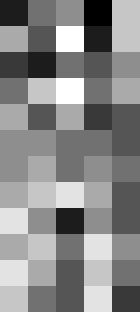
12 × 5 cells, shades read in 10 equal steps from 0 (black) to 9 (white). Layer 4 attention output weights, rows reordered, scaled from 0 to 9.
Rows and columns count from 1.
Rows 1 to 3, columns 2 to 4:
4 5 0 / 3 9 1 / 1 4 3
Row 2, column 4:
1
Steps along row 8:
up up down down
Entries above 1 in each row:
3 4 4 5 5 5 5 5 4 5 5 5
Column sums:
64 58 60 53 52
